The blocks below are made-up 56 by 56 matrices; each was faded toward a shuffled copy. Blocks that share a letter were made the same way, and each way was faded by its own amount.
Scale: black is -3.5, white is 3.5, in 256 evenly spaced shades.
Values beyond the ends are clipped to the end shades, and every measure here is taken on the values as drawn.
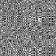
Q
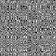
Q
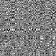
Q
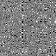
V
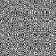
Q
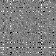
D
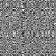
Q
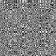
Q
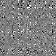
D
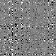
D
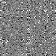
V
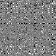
D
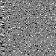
V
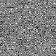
V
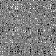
V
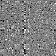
V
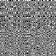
Q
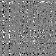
D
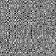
Q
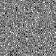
V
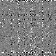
D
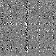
D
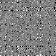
D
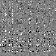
D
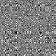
Q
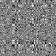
Q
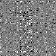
D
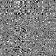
V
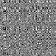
Q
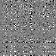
D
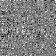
V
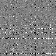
D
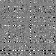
D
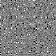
V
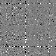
D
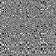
Q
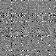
D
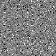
V
